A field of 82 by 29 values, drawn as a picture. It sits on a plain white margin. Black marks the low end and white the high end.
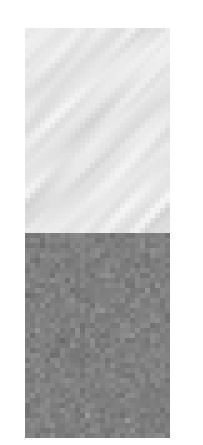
It is made of 2 by 1 panels. Panel 1,1: very high, slanting up to the right, faint in contrast. Panel 2,1: middling, fine-grained, faint in contrast.
